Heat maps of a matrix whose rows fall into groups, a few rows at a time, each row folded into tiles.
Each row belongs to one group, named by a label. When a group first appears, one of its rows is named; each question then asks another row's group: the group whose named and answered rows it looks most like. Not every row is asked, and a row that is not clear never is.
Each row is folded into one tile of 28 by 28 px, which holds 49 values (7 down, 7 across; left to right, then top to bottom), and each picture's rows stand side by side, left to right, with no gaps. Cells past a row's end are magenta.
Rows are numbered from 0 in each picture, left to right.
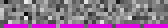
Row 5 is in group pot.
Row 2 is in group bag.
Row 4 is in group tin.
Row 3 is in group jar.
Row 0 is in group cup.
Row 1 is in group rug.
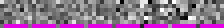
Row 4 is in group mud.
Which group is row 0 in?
jar
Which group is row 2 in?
jar
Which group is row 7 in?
mud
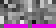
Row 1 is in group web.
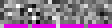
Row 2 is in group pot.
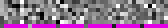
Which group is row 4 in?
pot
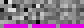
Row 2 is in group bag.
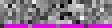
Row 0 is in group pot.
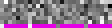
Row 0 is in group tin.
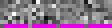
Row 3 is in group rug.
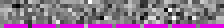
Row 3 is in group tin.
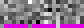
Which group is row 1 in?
jar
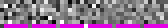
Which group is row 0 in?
pot
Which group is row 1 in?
rug
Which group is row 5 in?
mud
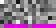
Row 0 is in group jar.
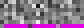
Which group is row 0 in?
bag
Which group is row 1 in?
pot
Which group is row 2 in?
bag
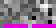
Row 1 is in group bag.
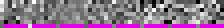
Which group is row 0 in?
web
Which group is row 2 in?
mud
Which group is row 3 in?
mud
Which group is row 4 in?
jar
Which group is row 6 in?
cup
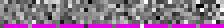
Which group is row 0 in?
mud
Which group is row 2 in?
web
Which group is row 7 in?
jar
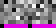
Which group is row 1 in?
pot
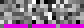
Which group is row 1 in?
mud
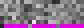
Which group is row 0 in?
pot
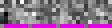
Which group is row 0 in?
web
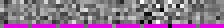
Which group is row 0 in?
web
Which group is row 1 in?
rug
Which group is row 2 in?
jar
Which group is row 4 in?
web
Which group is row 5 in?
jar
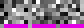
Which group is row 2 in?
jar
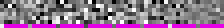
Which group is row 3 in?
cup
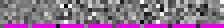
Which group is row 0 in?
rug
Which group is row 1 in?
mud
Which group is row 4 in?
mud
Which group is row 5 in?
jar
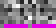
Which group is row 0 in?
bag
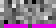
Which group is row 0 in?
web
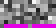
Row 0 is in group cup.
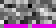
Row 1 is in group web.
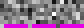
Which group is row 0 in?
bag
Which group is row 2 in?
mud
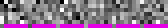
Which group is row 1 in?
mud
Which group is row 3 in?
bag
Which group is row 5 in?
jar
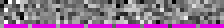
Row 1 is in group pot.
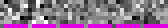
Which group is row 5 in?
web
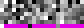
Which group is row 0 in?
tin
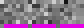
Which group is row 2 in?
mud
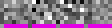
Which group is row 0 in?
bag
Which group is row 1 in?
mud
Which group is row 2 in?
cup
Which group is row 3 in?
web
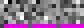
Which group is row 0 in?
mud
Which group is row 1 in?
mud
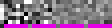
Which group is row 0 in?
cup
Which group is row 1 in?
jar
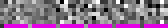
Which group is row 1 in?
tin
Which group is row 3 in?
bag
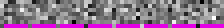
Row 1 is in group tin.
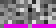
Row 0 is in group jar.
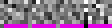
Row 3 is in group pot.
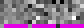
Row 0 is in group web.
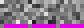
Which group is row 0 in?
jar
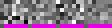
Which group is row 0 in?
rug
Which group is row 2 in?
jar
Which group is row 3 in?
mud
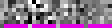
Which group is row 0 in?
web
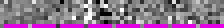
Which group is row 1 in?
tin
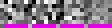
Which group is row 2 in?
web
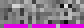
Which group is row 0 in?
bag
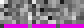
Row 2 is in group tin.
